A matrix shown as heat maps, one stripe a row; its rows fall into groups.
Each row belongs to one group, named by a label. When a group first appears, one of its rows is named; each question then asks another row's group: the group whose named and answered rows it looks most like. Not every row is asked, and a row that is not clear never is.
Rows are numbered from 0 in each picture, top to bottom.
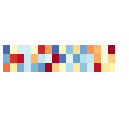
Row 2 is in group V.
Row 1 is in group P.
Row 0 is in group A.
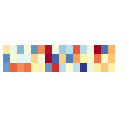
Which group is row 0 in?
V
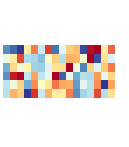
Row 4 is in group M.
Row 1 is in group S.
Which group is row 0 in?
A
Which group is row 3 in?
P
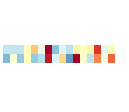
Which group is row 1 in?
V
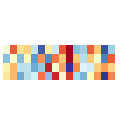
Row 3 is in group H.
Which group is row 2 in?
V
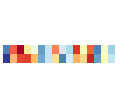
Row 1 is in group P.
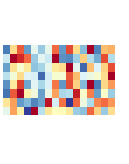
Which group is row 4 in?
S
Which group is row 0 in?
S
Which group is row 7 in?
M
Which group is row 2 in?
S
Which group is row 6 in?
V
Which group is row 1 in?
P
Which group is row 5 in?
P
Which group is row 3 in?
S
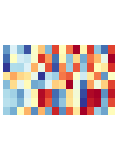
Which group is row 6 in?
A
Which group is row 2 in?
A
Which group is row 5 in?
A
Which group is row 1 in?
A
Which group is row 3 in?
M
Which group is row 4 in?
S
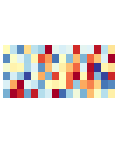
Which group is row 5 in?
P
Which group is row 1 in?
A
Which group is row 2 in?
S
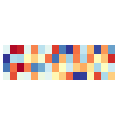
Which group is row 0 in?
P
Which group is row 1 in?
A
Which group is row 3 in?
M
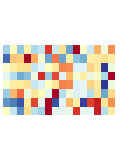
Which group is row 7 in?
V
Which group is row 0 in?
V
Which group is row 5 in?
P
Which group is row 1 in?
P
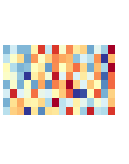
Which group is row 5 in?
M
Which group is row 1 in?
M
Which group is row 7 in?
S
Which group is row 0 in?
H
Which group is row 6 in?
P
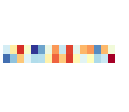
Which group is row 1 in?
S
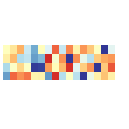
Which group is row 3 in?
P
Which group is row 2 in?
S
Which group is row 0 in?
H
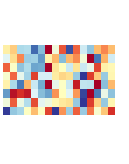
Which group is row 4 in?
V
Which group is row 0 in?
V
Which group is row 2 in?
V
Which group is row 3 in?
M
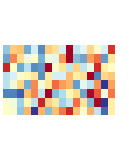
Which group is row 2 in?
V
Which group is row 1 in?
M
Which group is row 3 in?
S
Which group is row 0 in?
S
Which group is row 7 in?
H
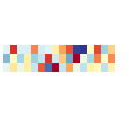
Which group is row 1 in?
V
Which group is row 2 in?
H
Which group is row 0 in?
M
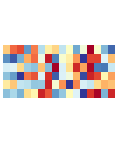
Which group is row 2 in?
H
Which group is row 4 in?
V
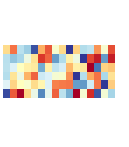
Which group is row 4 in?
M
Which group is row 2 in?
S
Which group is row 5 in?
P
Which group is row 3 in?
M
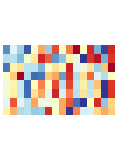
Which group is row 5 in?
H
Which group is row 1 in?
A
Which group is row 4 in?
H
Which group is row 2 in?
S
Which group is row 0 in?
H
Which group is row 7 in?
V
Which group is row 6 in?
M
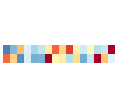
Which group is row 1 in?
V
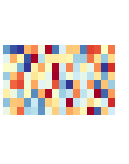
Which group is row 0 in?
A
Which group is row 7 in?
S
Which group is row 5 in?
V
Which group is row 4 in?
P
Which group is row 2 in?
H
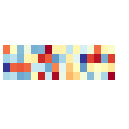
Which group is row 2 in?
P
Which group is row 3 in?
H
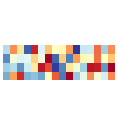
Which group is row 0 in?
M
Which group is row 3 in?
S
